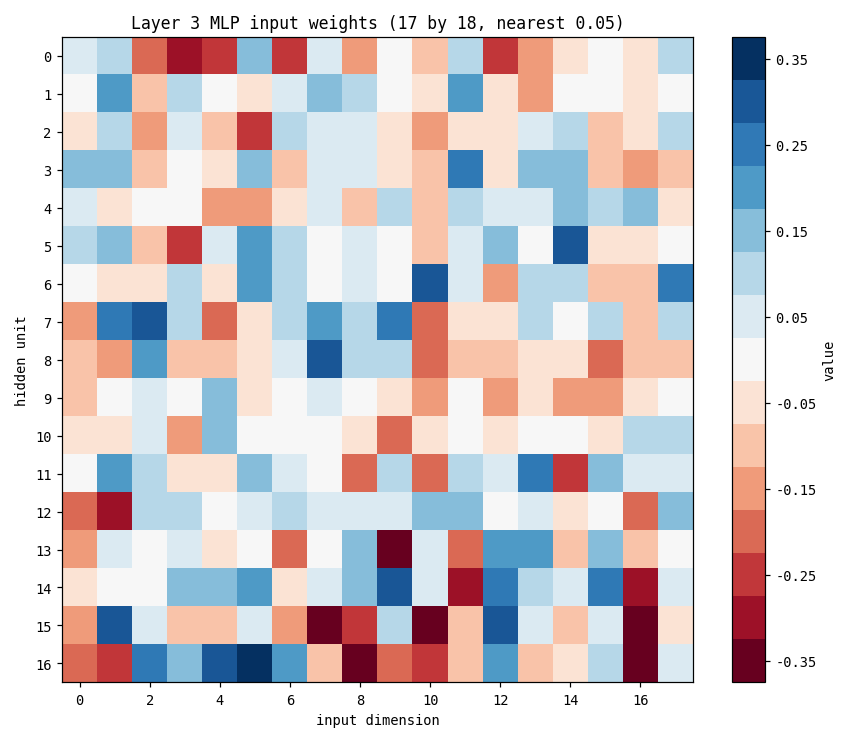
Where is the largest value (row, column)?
16 5
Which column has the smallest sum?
16
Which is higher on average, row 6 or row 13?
row 6
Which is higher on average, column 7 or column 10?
column 7
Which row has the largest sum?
14
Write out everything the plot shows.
Title: Layer 3 MLP input weights (17 by 18, nearest 0.05)
x-axis: input dimension, ticks 0 2 4 6 8 10 12 14 16
y-axis: hidden unit, ticks 0 1 2 3 4 5 6 7 8 9 10 11 12 13 14 15 16 (0 at the top)
Colour bar: value, ticks -0.35 -0.25 -0.15 -0.05 0.05 0.15 0.25 0.35
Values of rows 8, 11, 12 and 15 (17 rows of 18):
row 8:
-0.1 -0.15 0.2 -0.1 -0.1 -0.05 0.05 0.3 0.1 0.1 -0.2 -0.1 -0.1 -0.05 -0.05 -0.2 -0.1 -0.1
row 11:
0 0.2 0.1 -0.05 -0.05 0.15 0.05 0 -0.2 0.1 -0.2 0.1 0.05 0.25 -0.25 0.15 0.05 0.05
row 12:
-0.2 -0.3 0.1 0.1 0 0.05 0.1 0.05 0.05 0.05 0.15 0.15 0 0.05 -0.05 0 -0.2 0.15
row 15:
-0.15 0.3 0.05 -0.1 -0.1 0.05 -0.15 -0.35 -0.25 0.1 -0.35 -0.1 0.3 0.05 -0.1 0.05 -0.35 -0.05
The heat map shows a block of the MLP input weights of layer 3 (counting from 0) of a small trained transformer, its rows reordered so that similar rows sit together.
